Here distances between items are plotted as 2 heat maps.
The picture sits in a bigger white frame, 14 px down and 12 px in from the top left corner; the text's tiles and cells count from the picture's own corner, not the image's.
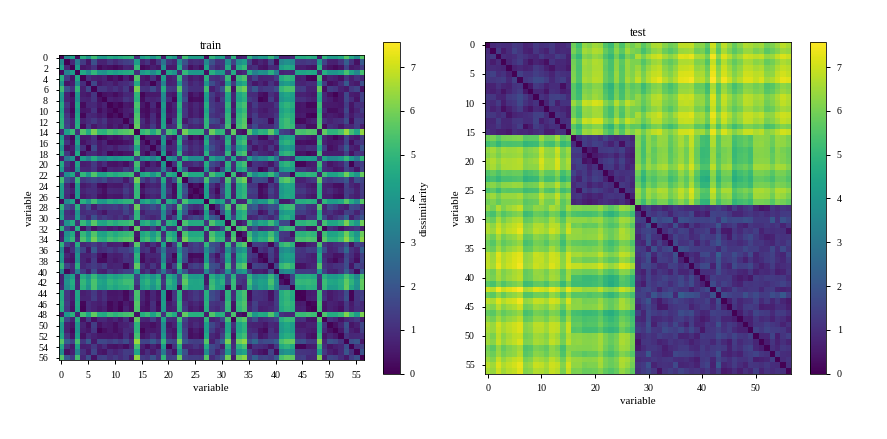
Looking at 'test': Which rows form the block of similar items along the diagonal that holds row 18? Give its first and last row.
16 to 27
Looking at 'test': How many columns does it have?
57
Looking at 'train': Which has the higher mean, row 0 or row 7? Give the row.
0
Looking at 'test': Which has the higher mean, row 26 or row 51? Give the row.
26
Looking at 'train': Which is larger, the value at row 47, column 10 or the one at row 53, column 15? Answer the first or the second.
the second
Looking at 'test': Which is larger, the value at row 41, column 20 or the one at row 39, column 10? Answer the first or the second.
the second
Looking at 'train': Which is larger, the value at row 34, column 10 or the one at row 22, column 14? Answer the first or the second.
the first
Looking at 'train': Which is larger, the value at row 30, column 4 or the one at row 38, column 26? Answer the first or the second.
the first
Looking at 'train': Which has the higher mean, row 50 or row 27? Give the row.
27
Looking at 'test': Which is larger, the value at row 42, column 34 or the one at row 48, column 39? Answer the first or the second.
the first
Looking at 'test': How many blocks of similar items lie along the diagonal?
3
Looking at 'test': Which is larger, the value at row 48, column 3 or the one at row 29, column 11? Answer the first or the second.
the first
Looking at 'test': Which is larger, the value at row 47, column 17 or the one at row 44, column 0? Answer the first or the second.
the second
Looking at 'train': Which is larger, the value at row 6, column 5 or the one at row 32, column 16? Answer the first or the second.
the first
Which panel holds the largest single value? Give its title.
test
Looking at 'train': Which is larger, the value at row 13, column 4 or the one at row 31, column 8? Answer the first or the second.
the second
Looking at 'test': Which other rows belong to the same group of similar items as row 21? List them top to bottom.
16, 17, 18, 19, 20, 22, 23, 24, 25, 26, 27
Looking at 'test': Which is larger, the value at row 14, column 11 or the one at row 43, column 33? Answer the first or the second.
the second
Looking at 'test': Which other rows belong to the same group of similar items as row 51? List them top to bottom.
28, 29, 30, 31, 32, 33, 34, 35, 36, 37, 38, 39, 40, 41, 42, 43, 44, 45, 46, 47, 48, 49, 50, 52, 53, 54, 55, 56
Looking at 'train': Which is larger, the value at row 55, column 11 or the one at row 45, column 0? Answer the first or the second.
the second
